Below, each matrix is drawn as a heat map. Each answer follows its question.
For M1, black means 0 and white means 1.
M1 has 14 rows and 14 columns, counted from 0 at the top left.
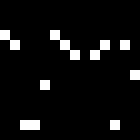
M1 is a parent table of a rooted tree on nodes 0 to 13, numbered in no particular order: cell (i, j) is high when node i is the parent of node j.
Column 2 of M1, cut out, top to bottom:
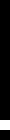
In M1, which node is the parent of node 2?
12
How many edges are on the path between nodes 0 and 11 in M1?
3
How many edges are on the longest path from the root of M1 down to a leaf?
6
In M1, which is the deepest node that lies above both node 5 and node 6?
4
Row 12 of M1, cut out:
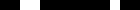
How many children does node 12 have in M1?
3
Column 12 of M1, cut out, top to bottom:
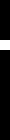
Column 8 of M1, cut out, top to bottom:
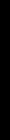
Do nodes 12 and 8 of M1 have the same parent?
no
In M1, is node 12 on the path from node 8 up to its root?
no
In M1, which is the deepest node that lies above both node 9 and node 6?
4
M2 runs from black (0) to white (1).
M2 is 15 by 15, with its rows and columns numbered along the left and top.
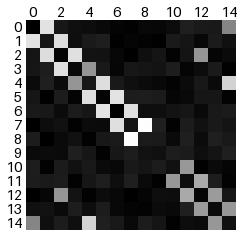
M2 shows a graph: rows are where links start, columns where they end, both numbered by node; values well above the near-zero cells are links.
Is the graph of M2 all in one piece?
no
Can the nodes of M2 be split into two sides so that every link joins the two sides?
yes
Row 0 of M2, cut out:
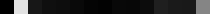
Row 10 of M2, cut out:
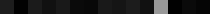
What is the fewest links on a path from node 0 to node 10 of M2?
5
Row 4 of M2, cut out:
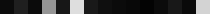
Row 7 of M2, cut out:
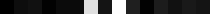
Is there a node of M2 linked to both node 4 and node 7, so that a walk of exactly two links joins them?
no
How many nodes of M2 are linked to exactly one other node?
2
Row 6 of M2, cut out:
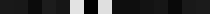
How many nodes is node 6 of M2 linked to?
2
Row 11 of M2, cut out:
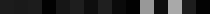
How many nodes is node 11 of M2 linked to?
2
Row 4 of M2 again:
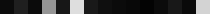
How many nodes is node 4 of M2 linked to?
3
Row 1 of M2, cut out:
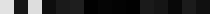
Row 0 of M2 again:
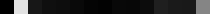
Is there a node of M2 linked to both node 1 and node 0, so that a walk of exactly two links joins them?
no
